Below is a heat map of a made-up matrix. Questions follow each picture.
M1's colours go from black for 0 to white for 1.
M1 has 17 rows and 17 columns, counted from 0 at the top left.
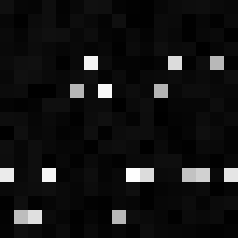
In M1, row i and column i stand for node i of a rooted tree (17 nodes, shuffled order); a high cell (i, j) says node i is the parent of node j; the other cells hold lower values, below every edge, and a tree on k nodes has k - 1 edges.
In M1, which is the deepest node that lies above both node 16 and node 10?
12
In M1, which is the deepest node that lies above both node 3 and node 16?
12
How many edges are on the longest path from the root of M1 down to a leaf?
2
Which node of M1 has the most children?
12
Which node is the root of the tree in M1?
4
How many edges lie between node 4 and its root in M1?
0
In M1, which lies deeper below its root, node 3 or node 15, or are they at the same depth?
node 3
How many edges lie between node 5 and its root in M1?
2
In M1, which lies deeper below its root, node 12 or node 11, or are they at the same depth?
node 11
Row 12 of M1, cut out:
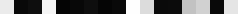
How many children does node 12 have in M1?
7
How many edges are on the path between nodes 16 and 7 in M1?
4
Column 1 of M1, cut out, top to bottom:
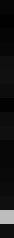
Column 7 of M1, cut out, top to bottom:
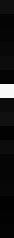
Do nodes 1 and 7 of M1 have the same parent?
no
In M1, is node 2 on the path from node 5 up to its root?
no
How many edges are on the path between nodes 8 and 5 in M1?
4
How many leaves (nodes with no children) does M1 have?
13
